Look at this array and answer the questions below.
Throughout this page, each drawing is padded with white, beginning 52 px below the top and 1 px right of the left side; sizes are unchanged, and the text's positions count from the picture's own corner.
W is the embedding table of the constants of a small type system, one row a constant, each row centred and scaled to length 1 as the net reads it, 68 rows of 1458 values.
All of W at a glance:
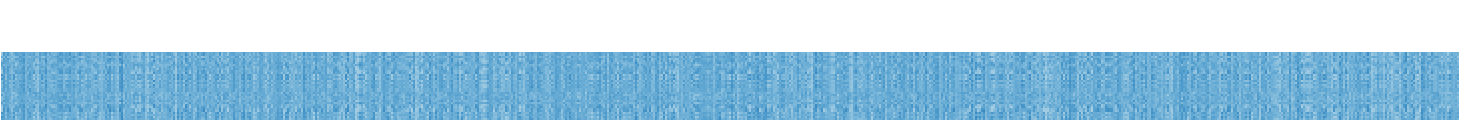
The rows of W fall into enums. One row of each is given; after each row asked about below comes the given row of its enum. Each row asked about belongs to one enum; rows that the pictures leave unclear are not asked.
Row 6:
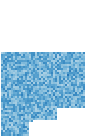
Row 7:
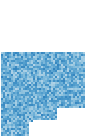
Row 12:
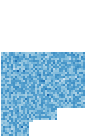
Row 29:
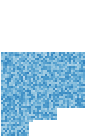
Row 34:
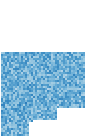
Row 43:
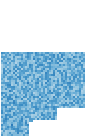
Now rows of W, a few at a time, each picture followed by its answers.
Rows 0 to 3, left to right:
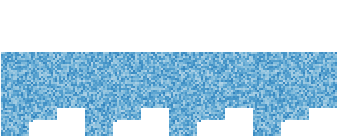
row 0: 6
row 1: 34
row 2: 7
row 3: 6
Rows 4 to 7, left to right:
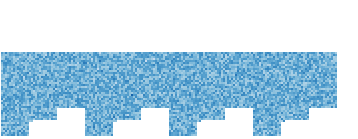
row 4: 29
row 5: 12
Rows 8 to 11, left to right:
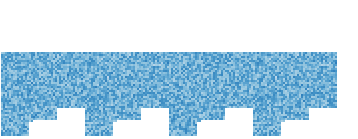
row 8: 6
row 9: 29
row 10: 43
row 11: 29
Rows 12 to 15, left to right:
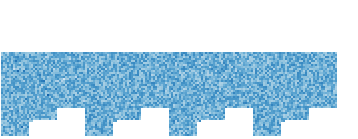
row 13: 43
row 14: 7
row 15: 43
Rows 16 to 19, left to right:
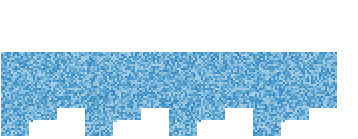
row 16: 7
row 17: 29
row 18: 34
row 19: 6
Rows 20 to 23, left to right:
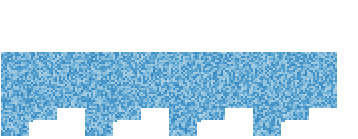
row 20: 6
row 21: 6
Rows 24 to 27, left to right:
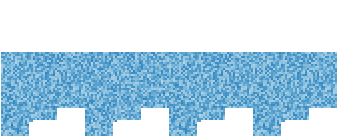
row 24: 43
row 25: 34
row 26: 43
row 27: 43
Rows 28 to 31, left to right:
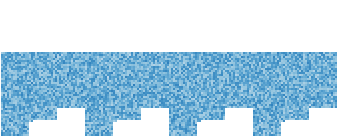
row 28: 6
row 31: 34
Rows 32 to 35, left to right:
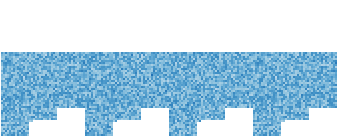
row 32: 29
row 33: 6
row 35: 29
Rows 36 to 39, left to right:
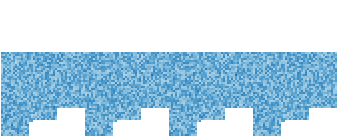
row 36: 43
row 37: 6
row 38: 6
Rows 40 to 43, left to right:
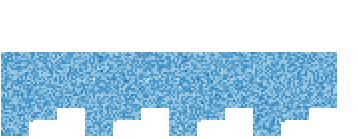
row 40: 6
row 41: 12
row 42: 12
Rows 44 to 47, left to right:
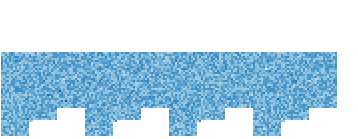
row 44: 12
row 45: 7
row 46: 34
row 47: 12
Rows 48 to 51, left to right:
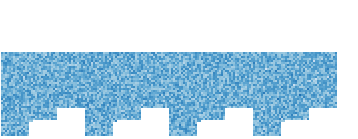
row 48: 29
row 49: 34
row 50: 43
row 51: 12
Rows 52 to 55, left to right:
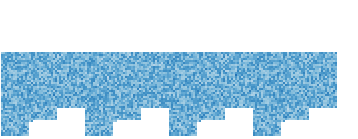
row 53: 29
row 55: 6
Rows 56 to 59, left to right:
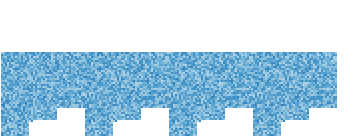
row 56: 34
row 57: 7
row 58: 7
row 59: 7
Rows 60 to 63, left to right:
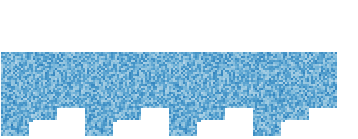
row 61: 43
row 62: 43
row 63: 6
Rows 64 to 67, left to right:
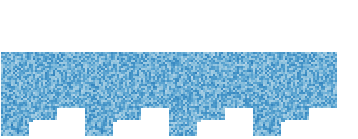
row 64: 43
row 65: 43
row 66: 29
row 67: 43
